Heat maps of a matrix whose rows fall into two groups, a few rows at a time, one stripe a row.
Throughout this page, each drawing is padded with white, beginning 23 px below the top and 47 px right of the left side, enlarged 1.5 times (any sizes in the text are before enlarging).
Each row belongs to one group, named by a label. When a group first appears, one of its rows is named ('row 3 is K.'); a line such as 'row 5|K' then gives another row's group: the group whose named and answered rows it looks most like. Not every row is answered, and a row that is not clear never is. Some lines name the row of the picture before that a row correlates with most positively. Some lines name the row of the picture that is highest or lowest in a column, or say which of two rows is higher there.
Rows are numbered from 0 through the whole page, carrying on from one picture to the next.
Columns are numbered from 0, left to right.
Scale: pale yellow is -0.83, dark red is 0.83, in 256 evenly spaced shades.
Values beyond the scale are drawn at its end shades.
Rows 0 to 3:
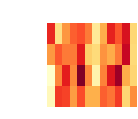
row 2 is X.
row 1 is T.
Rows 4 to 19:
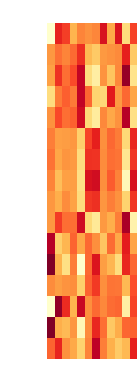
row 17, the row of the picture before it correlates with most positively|3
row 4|X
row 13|T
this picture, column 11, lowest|13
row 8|T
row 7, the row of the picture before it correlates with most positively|2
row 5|T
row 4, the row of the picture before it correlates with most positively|3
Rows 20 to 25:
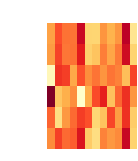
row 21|T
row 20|T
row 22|X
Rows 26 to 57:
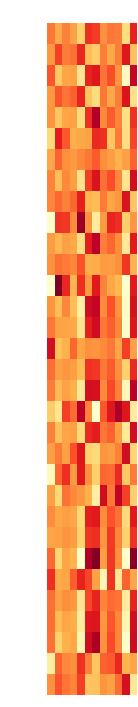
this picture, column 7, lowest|52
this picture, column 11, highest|51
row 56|X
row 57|T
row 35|X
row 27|T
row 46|T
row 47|X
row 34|T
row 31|X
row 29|T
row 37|T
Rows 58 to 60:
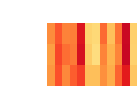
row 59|T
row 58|T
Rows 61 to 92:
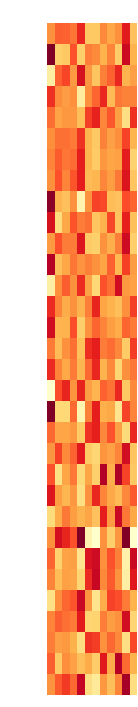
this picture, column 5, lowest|85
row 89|T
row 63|X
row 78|X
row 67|T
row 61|T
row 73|X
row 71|T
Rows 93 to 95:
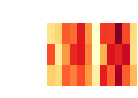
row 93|X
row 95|X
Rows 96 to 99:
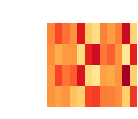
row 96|T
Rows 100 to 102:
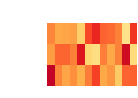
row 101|T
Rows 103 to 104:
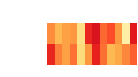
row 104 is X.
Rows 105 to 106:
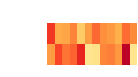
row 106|T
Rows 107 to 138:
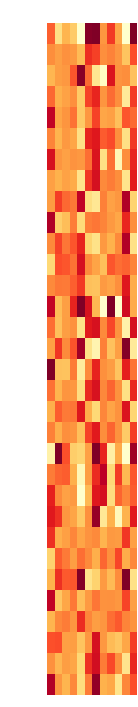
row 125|T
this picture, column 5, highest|107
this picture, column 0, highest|123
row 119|T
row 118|X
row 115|T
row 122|T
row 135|X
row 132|X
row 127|X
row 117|T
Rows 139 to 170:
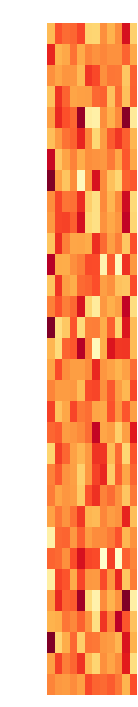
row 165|X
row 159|X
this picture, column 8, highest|154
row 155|X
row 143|T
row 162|T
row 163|X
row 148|T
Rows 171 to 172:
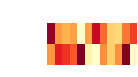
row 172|T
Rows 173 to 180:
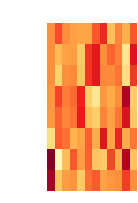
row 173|X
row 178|X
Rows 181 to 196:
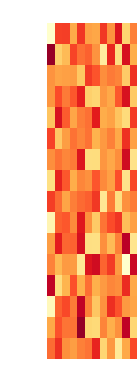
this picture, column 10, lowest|192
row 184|T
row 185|X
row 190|X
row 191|T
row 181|X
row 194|X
